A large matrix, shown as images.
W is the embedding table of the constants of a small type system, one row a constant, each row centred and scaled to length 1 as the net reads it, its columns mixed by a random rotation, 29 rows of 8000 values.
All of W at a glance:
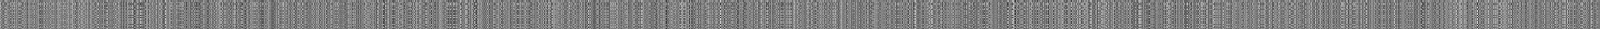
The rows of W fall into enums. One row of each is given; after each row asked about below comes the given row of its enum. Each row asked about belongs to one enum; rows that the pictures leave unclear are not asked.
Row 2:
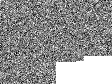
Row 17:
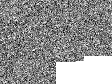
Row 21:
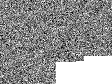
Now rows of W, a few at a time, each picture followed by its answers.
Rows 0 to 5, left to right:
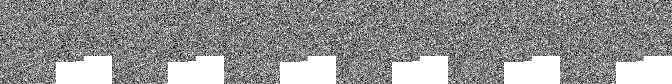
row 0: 21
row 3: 17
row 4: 17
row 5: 2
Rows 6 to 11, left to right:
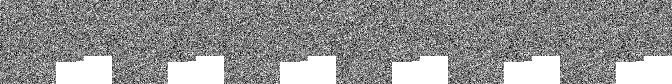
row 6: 2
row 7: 21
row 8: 2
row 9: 17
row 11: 21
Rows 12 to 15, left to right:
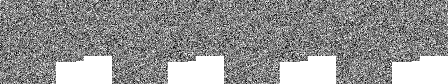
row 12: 2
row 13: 21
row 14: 21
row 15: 17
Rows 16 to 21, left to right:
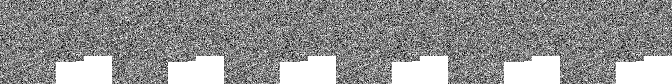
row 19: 21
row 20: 2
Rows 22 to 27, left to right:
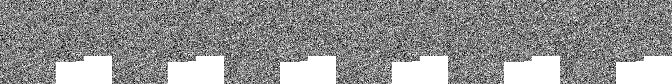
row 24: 17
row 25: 21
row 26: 2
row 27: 17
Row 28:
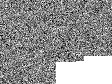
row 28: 21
